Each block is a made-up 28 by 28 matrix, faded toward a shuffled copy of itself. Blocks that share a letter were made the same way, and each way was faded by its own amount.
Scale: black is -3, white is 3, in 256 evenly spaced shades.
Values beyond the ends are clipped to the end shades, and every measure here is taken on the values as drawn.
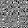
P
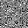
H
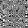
P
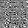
P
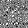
H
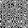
P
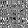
P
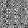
P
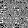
H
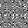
P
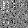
H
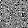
H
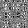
P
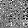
H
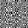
P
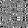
P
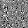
H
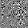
P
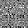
P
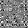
P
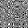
P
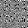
H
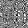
H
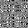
P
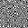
P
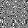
H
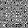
P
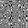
P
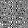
P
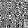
P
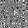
H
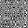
P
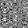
P
